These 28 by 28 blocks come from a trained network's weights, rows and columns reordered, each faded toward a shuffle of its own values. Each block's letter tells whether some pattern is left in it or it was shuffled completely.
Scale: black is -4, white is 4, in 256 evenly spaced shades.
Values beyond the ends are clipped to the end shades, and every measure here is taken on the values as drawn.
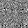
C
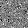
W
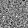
W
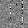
C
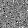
W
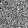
W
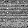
C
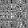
C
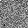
W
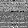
C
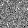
W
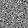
W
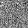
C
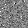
W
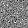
W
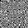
C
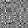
C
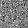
W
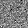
W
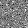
W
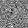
C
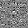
C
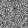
W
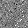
W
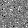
W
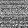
C
